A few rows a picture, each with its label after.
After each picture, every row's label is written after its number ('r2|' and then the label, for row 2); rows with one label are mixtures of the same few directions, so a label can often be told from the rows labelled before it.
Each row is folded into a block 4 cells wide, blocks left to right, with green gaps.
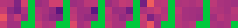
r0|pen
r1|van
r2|van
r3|van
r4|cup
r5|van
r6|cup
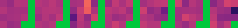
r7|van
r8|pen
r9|pen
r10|cup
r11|van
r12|cup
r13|van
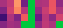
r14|pen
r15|pen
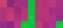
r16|cup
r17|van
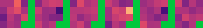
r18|pen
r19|van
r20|cup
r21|van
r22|van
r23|cup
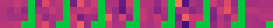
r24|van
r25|cup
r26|cup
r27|pen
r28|pen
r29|cup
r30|pen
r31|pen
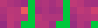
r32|van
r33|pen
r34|van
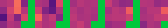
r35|pen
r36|pen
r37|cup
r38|van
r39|van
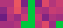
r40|pen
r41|cup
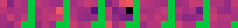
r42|cup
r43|van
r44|van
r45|van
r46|van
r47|van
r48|pen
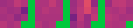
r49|van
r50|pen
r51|pen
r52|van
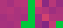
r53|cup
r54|cup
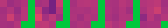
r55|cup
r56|pen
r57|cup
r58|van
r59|pen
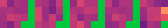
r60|cup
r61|pen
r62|cup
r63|cup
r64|van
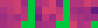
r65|pen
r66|pen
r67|van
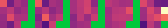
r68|cup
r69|cup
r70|pen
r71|van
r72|van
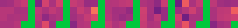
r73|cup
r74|cup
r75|van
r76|van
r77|pen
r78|cup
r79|van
